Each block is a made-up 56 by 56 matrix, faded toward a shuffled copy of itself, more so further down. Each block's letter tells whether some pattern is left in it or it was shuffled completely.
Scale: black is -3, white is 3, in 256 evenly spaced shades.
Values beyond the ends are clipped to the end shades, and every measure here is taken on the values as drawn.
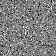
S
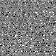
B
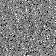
S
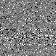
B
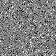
S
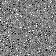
S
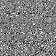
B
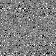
B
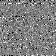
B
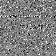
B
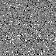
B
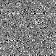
B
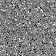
S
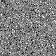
S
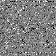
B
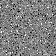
S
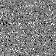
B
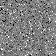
S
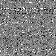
B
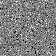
S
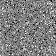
S
